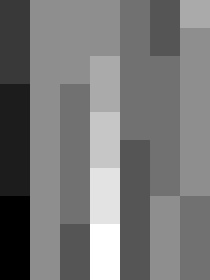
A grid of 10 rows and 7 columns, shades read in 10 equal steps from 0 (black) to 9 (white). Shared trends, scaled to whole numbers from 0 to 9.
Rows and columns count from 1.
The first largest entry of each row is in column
7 2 4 4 4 4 4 4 4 4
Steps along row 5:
up down up down same up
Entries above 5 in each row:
1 0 1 1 1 1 1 1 1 1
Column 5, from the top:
4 4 4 4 4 3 3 3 3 3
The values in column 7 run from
4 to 6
